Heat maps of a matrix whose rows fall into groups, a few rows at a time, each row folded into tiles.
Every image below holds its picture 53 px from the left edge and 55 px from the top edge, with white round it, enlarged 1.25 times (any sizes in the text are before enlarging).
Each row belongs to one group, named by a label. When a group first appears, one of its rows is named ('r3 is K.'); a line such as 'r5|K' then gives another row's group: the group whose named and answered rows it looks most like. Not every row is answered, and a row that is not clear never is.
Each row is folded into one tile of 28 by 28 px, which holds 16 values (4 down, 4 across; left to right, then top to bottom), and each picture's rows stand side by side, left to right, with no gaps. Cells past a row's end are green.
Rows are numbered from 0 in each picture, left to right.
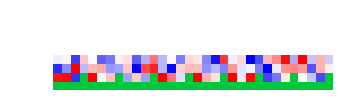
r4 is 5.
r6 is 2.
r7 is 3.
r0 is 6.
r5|5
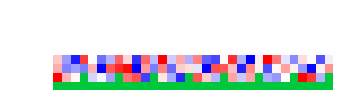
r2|3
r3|3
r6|2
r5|5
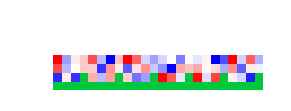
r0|3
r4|5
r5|3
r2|2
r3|6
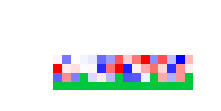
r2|2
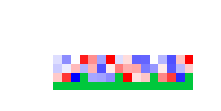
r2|5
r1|3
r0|6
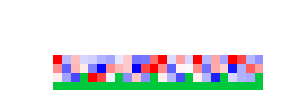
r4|3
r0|3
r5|2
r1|6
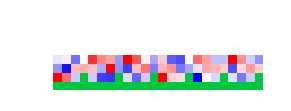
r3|5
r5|2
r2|2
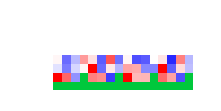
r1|3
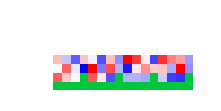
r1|3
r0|5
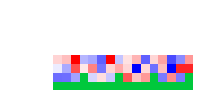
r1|3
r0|2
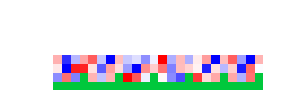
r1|5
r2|6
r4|5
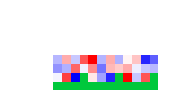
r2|5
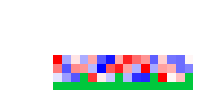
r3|5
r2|2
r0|3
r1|6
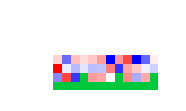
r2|5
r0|3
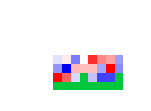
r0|6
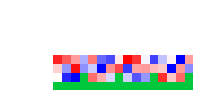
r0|2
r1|6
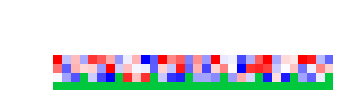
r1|2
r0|3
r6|3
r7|2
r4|3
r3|2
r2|5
